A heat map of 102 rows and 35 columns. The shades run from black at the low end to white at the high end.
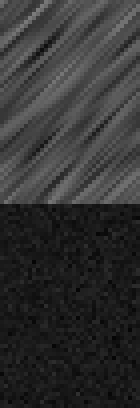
The table splits into 2 rows of 1 panel. Panel 1,1: low, slanting up to the right. Panel 2,1: very low, fine-grained, faint in contrast.
